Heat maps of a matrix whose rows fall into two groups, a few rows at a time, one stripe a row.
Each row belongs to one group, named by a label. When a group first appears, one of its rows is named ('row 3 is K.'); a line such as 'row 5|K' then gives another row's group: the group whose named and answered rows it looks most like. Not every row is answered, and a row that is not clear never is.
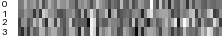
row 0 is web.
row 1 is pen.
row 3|pen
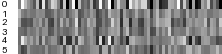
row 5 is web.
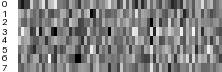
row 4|web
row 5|pen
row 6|pen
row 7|web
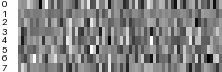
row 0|pen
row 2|pen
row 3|web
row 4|web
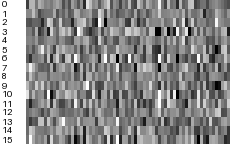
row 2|pen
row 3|web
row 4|pen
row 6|web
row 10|web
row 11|web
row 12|pen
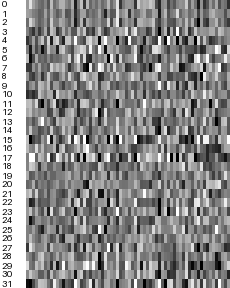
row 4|web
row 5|pen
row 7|pen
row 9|web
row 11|pen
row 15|web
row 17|web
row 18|pen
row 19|web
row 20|pen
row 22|web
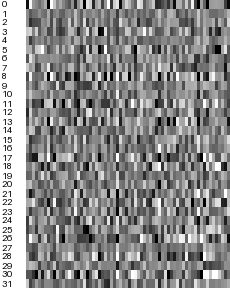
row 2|web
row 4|web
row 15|web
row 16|web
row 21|web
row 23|web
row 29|pen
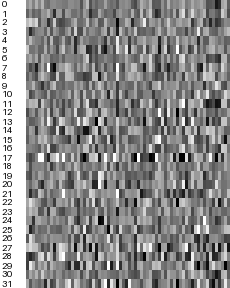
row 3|web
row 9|pen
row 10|web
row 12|web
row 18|web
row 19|pen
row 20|pen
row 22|web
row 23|pen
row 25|web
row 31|web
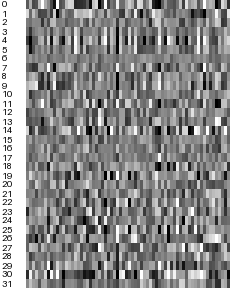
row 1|pen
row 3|web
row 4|web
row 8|pen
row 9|pen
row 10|web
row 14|web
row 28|web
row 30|pen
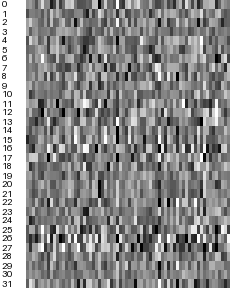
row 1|pen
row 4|pen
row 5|pen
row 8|web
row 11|pen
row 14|web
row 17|pen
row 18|web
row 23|pen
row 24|web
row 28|pen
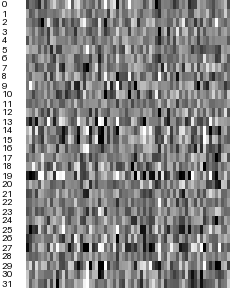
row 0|web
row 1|web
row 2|pen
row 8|web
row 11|web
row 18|pen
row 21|pen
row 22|web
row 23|pen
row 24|pen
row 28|web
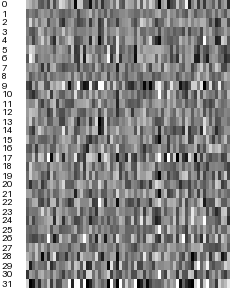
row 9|pen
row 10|web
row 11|pen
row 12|pen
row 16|pen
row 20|pen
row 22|pen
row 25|web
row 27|pen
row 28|pen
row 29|web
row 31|web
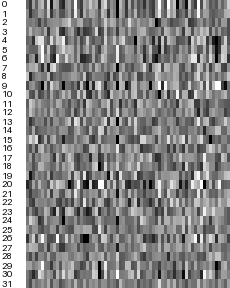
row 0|web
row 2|web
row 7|pen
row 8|web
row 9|pen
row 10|web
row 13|web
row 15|pen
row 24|pen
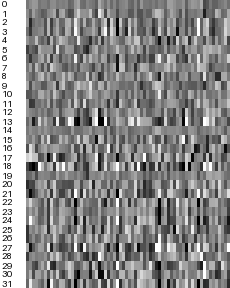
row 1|pen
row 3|web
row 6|web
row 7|pen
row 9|pen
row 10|web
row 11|web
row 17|pen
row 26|web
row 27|web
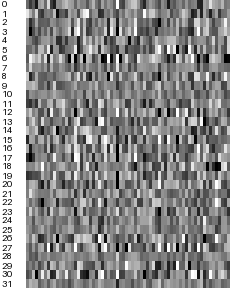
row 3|web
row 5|web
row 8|web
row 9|pen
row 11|pen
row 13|pen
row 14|pen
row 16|web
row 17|web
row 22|pen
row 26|pen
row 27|web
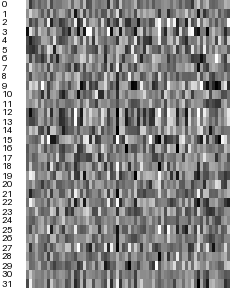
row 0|web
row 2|web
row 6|pen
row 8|web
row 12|web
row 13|web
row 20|pen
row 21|web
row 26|pen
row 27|web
